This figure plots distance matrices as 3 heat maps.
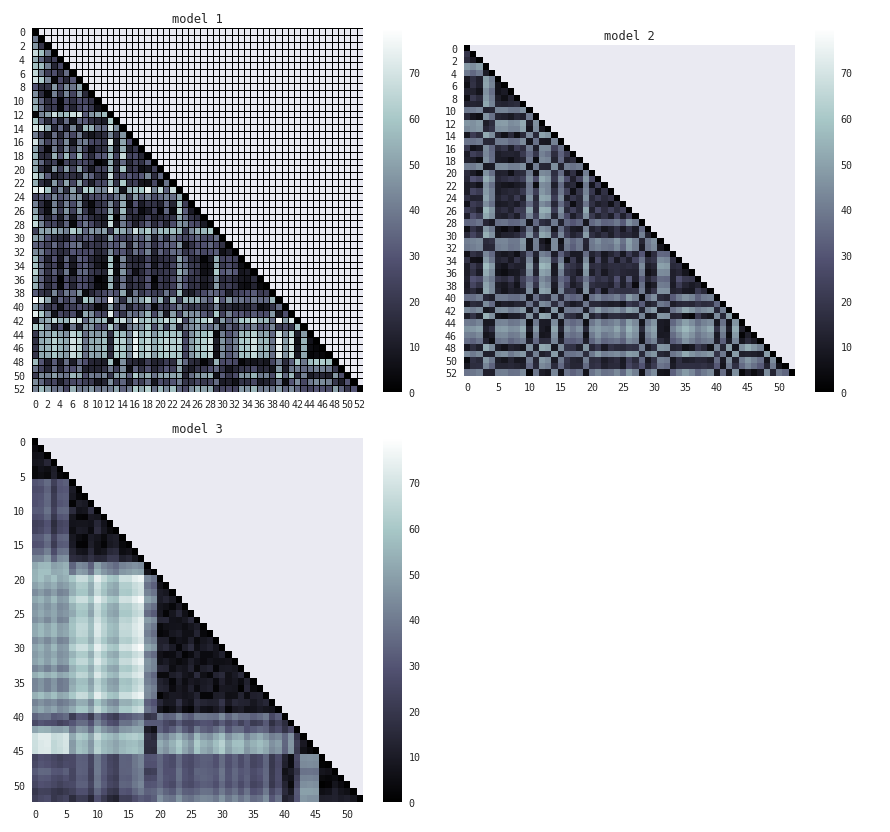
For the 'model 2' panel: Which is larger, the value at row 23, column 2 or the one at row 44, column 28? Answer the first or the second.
the first
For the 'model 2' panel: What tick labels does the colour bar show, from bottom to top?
0, 10, 20, 30, 40, 50, 60, 70
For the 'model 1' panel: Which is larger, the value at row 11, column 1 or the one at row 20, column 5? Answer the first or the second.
the second
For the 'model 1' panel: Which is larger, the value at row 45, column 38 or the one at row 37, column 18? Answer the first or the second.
the first
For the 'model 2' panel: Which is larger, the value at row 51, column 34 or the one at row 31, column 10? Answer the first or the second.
the first
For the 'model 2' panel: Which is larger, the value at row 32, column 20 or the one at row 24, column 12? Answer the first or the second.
the second
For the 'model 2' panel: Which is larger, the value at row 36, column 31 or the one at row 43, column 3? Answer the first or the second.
the second
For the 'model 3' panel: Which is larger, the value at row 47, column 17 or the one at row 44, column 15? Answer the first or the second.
the second
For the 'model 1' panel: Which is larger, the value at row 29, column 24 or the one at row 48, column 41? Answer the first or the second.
the second
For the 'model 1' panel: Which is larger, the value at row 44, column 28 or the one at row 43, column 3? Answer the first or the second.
the first
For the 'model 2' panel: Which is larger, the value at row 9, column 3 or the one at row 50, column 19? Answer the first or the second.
the first
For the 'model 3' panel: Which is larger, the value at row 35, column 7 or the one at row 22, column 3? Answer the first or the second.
the first
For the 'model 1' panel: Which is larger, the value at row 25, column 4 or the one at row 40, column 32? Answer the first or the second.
the first
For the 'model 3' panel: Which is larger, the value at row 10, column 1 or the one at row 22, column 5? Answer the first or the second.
the second
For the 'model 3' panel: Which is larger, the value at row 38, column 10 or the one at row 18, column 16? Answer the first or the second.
the first
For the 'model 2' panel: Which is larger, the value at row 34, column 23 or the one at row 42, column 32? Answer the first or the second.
the first
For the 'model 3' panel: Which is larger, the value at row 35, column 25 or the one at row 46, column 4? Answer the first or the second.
the second
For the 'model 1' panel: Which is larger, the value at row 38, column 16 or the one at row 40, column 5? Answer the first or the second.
the first
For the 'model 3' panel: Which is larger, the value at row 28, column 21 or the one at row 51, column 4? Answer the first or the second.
the second
